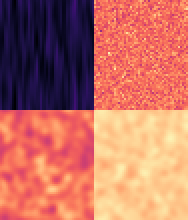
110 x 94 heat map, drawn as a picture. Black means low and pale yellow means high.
It is made of 2 by 2 panels. Panel 1,1: very low, streaked downward, faint in contrast. Panel 1,2: high, fine-grained. Panel 2,1: high, blotchy. Panel 2,2: very high, blotchy, faint in contrast.
